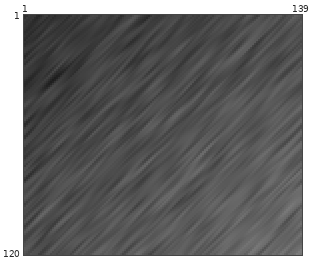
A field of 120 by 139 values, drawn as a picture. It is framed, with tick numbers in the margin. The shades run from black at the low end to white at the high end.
The field climbs toward the bottom right. The bottom right is the ninth with the highest average. The top left is the ninth with the lowest average. Neither half mirrors the other. Overall the values sit about 30% of the way up the scale.
